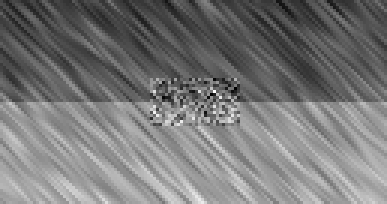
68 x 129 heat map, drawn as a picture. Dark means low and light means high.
Roughest part: centre. Grain: diagonal, down to the right. Seam: horizontal, 50% of the way down, the bottom part higher. Slope: up to the bottom. Odd patch: rougher, in the centre.
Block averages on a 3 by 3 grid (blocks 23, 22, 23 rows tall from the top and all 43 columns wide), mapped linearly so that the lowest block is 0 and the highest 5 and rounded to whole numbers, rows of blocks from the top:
000 / 333 / 555
